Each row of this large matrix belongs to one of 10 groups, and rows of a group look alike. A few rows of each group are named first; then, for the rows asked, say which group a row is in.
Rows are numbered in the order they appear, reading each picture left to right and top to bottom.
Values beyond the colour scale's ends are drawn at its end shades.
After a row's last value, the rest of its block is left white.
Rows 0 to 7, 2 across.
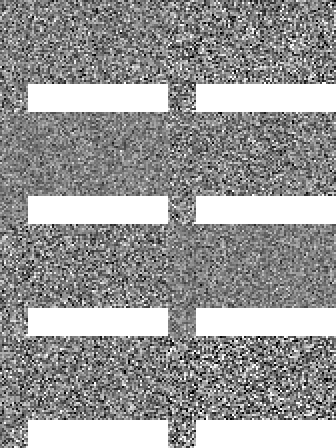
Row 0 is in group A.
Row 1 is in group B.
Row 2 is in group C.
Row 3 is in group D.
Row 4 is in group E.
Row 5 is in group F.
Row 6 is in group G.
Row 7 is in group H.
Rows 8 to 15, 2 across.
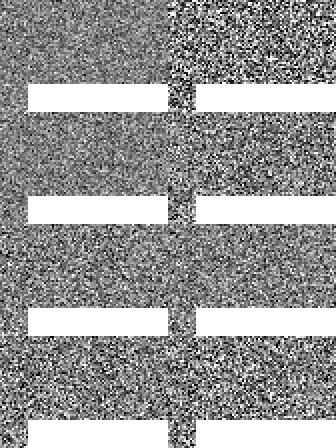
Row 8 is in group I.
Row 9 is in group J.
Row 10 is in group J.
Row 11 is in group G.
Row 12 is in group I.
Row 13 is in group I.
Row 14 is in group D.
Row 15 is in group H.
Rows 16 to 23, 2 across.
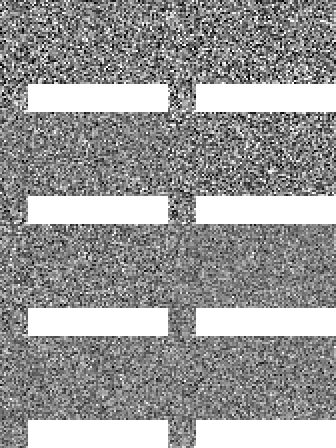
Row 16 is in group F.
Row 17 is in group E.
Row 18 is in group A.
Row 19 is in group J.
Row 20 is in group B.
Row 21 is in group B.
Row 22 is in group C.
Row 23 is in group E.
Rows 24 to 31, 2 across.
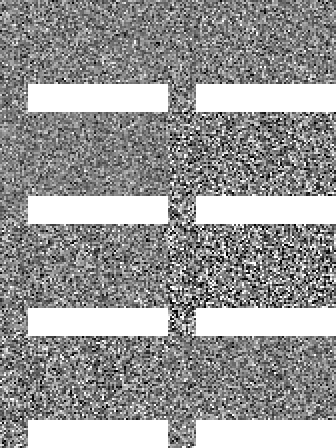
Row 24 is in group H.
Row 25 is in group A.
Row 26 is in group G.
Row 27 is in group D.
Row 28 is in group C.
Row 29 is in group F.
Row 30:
C
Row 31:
D
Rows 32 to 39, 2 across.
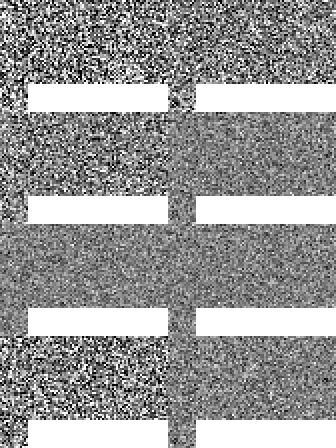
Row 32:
E
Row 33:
D
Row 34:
E
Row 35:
J
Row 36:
I
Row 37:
J
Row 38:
B
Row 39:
H
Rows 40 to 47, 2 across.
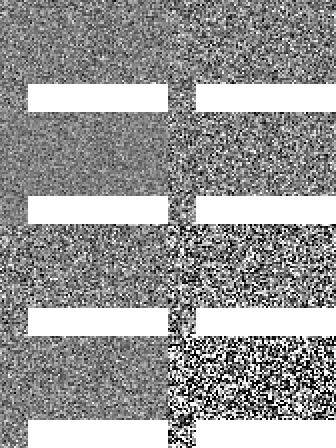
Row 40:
J
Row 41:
G
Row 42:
J
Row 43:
F
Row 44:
B
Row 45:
B
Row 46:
I
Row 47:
G
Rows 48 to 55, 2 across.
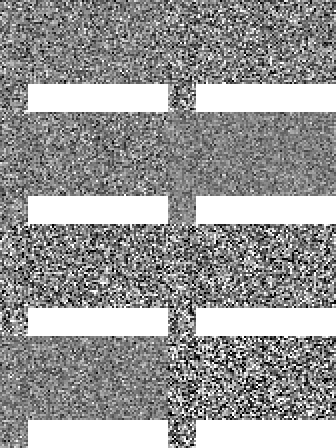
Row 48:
B
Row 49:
H
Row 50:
C
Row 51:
E
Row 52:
E
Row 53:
C
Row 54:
I
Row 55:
H
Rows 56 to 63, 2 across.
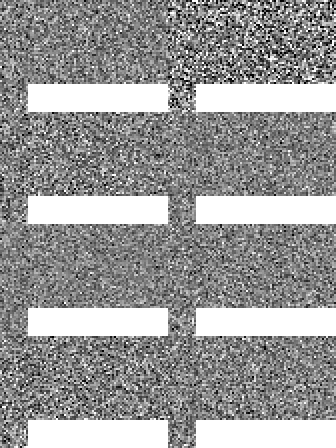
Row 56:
A
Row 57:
J
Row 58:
H
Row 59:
C
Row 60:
H
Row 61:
D
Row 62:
D
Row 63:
A
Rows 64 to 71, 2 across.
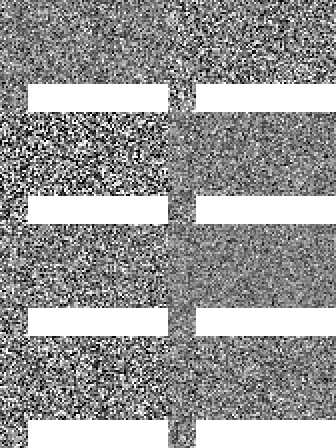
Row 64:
C
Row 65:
E
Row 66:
H
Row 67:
G
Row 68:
B
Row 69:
G
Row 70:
C
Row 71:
H
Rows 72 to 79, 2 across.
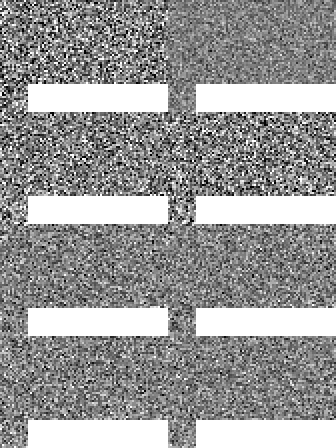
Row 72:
F
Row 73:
F
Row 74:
D
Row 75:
A
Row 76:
J
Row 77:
J
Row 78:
E
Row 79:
I
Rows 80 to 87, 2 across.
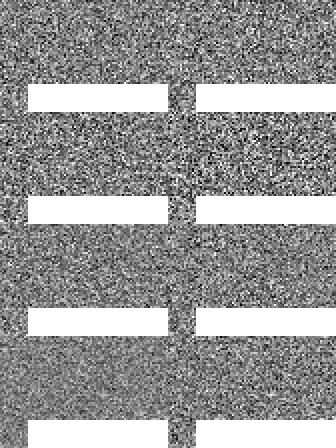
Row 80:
F
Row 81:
B
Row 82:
I
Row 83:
C
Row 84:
I
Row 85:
H
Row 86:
J
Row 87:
J
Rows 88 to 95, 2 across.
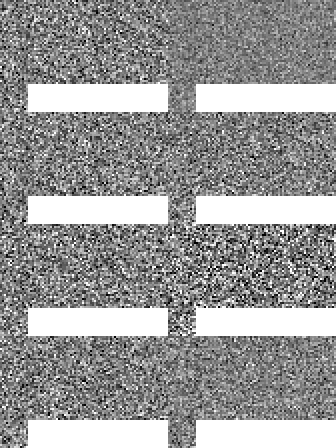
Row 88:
A
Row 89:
F
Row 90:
A
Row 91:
D
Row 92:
I
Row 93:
G
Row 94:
D
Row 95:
B
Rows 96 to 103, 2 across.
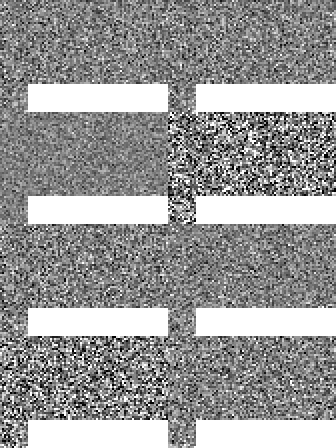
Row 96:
F
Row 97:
F
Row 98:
J
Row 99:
C
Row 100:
F
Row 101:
D
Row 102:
I
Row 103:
I
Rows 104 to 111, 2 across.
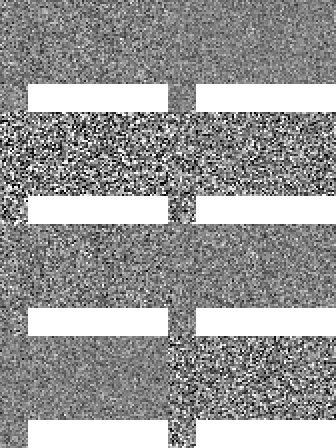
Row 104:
C
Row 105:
B
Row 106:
I
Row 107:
B
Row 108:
C
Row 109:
A
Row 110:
H
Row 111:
I
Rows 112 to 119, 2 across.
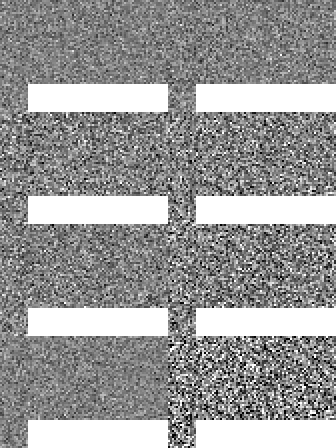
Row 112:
I
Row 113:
F
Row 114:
B
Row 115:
A
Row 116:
D
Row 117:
J
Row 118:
H
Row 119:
A
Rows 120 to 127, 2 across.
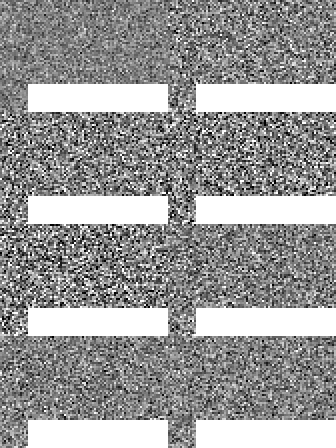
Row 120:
B
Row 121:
I
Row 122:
I
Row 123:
A
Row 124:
I
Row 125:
D
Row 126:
D
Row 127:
G
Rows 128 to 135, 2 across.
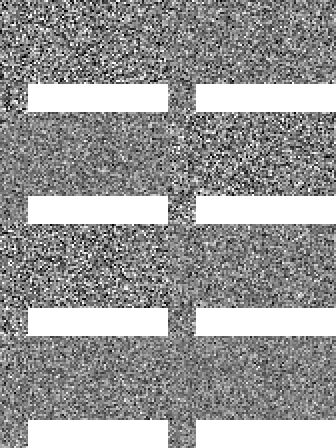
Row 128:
H
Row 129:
J
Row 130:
J
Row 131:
G
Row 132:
I
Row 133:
G
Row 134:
I
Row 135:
C
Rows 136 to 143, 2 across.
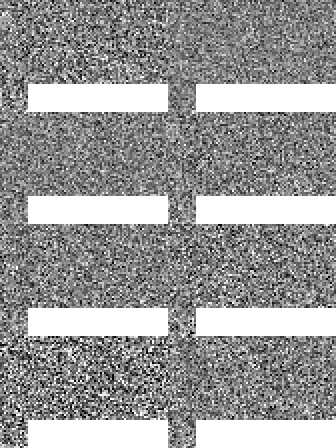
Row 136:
E
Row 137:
B
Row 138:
J
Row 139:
E
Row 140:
F
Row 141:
D
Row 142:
J
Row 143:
C
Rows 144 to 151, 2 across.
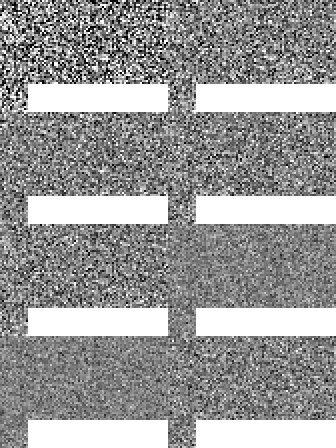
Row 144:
E
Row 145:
E
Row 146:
J
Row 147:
G
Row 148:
E
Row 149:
C
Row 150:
G
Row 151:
G
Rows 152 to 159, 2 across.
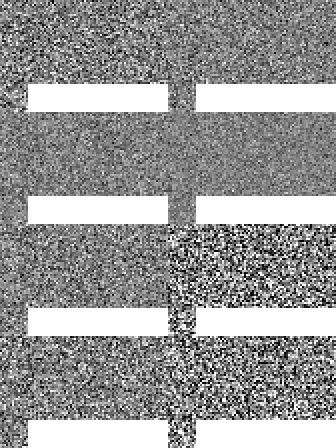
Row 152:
D
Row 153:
H
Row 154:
C
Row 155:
H
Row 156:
G
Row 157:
H
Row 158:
B
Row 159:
E
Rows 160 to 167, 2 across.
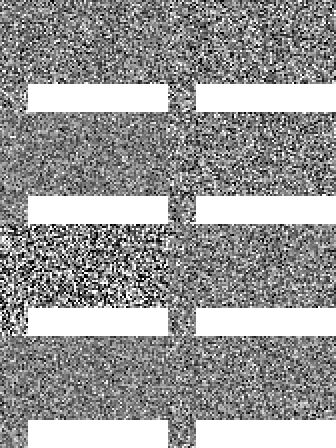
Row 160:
D
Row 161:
C
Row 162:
G
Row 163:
B
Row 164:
E
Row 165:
I
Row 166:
F
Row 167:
A
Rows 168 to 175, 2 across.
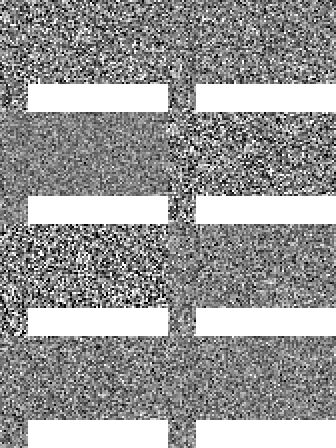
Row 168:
H
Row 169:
A
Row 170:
F
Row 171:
H
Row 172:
A
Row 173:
E
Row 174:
J
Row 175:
F
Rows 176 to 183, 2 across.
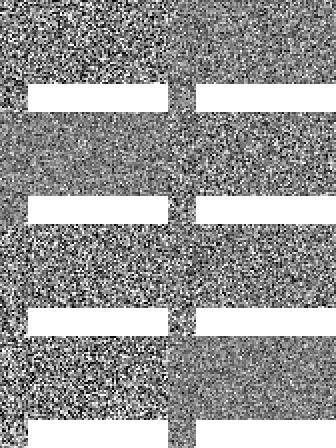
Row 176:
J
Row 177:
C
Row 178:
B
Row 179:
F
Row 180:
A
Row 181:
D
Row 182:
E
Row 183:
I
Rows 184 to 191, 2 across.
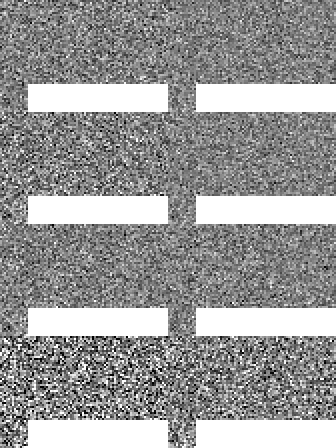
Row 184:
J
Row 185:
I
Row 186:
D
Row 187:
I
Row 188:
D
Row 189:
H
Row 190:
B
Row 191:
I
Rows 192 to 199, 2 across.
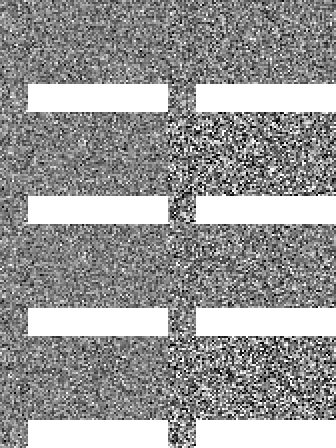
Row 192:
E
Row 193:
F
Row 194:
B
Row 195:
H
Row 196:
B
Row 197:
I
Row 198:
I
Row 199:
I
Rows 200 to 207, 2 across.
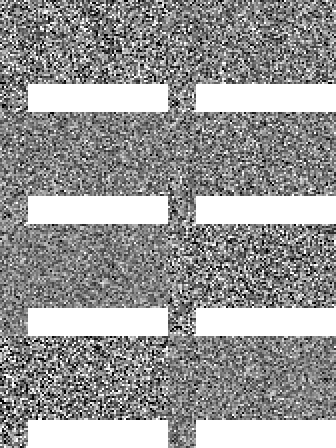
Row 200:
C
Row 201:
D
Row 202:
D
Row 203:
A
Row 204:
J
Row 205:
G
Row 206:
F
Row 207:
H
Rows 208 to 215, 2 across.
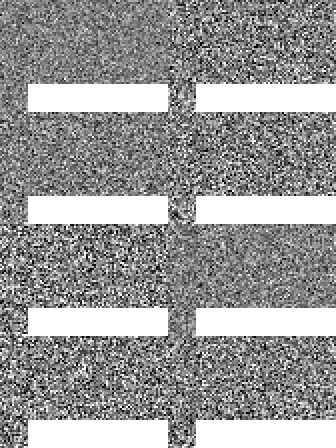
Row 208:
H
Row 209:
E
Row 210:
J
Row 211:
D
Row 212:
B
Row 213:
F
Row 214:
B
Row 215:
A
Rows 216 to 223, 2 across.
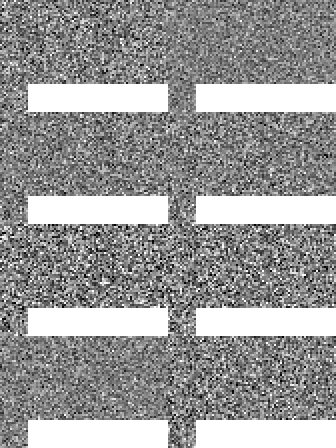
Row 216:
C
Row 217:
J
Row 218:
J
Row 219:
H
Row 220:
J
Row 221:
F
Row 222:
H
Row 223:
F
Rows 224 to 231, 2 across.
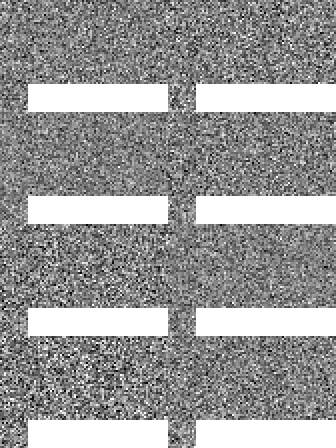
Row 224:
B
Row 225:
I
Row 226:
G
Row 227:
F
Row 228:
F
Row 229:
H
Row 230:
C
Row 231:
D
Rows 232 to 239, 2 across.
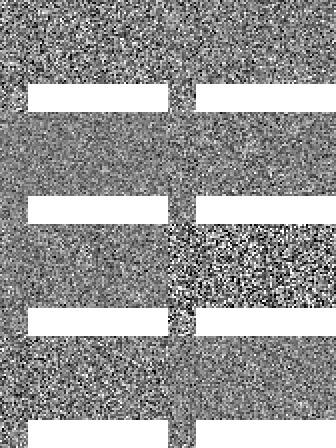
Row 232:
C
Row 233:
E
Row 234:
J
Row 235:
H
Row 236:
C
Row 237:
C
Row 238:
F
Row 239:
A
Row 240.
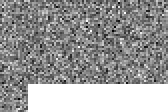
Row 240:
C
